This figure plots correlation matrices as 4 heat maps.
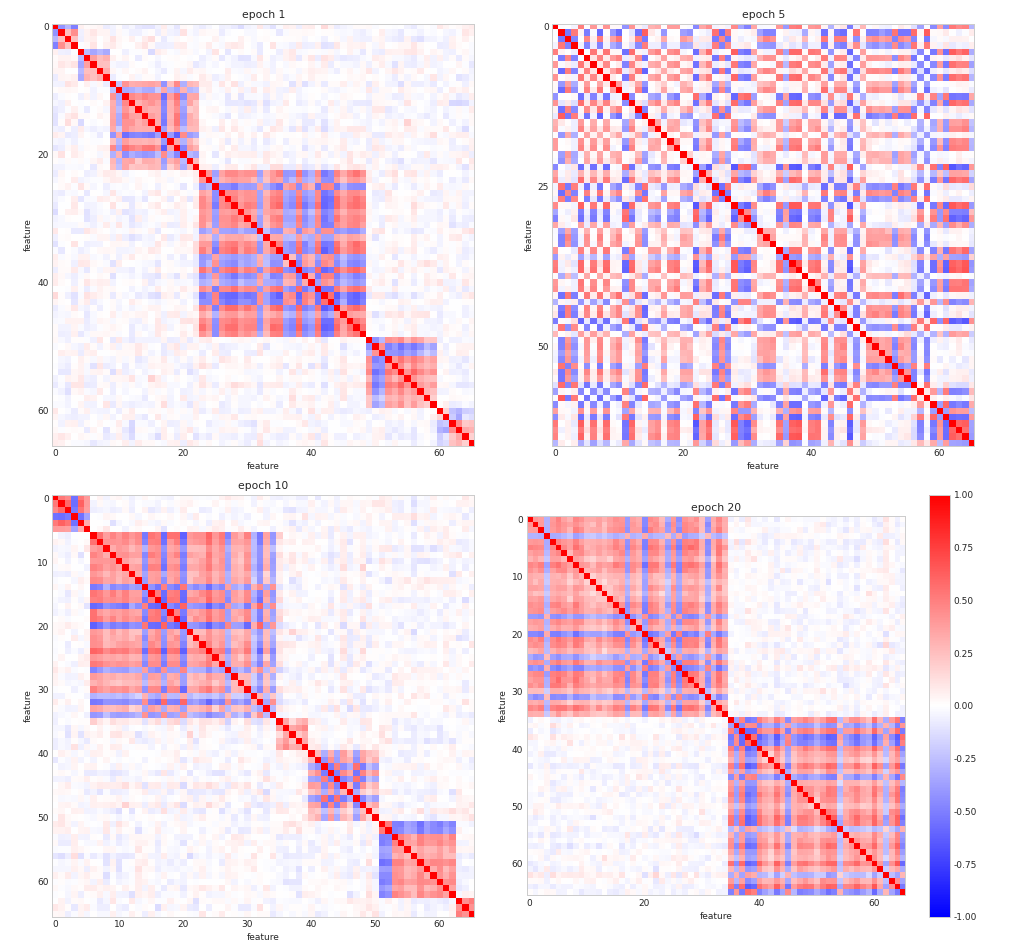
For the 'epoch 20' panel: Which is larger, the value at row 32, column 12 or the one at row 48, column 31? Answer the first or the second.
the first
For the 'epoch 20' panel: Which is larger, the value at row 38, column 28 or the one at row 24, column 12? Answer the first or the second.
the first
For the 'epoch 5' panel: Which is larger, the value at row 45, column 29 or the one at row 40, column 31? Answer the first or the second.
the second
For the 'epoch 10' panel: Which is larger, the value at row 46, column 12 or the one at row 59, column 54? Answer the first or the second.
the second
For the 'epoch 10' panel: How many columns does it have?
66
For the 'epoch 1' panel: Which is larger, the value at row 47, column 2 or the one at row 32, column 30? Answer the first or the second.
the first
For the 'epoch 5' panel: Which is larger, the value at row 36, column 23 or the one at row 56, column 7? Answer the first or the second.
the first
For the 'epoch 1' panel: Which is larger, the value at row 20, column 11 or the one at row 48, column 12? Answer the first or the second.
the second
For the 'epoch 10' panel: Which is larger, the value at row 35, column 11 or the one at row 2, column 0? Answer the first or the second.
the second
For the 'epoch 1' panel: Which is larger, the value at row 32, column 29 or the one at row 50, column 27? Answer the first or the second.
the second
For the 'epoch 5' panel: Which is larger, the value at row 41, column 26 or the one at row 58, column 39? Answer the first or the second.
the first
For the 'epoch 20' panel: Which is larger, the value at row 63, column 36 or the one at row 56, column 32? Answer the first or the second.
the second
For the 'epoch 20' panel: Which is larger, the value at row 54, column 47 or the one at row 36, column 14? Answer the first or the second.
the second
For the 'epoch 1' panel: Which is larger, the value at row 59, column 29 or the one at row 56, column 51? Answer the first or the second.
the first
